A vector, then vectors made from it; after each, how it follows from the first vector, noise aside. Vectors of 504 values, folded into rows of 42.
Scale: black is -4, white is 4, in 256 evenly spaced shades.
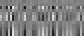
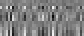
negated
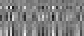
negated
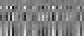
negated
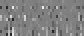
partly zeroed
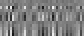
negated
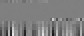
partly zeroed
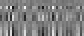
negated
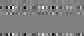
partly zeroed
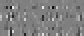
partly zeroed
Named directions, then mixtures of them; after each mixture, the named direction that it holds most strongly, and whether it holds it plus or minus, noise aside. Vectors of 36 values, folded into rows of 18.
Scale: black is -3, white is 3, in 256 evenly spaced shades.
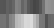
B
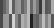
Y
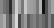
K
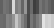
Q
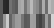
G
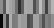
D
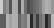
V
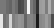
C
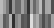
Y, minus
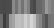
B, plus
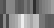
B, plus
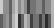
V, plus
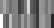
C, plus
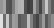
D, minus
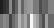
V, minus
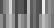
K, minus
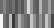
C, plus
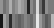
C, minus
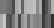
K, plus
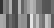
V, minus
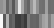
D, minus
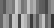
Y, plus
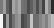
D, minus
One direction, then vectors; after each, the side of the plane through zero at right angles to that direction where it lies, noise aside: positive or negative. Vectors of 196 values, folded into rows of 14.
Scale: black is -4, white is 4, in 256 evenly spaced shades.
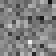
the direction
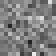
negative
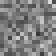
negative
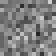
negative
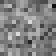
negative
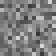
negative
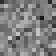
positive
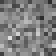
positive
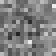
positive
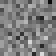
positive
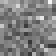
negative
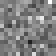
negative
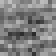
positive
